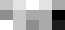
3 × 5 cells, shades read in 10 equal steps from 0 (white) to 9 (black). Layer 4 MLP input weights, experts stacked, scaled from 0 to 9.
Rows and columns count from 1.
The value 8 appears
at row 3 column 5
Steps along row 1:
down down up up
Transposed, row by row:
2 4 0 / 1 2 2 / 0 3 4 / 1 3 3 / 3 9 8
